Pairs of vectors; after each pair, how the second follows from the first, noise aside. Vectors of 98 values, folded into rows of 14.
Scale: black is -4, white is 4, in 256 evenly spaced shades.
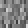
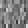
copied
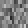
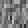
sign-scrambled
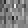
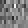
copied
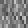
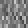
copied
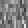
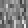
copied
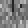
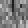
copied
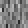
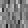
copied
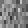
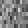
copied
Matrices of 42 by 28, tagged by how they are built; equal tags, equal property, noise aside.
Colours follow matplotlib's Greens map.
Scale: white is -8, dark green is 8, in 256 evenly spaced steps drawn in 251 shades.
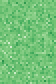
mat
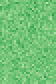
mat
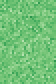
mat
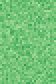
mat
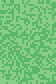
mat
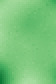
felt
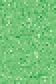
mat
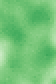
felt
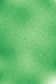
felt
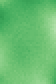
felt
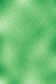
felt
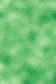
felt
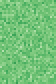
mat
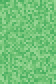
mat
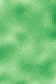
felt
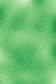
felt
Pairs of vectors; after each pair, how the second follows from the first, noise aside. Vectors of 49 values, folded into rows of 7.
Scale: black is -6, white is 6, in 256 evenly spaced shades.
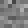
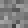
reversed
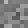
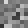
scaled up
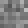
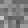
reversed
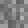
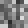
scaled up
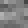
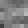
reversed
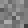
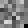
scaled up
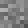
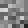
scaled up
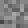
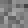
reversed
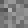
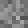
reversed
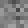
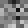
scaled up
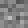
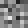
scaled up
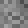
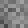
reversed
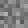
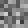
scaled up
